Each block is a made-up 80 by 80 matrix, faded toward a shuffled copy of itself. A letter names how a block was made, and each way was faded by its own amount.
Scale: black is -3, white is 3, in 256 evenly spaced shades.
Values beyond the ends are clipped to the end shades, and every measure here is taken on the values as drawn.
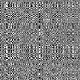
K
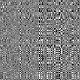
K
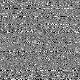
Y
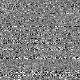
Y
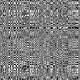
K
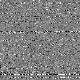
Y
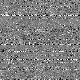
Y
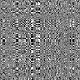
K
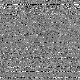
Y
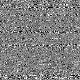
Y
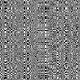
K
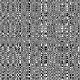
K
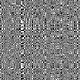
K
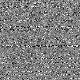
Y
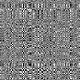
K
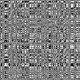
K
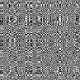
K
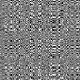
K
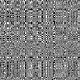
K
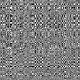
K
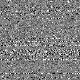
Y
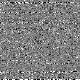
Y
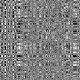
K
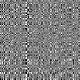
K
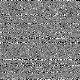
Y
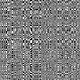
K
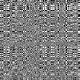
K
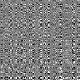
K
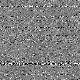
Y
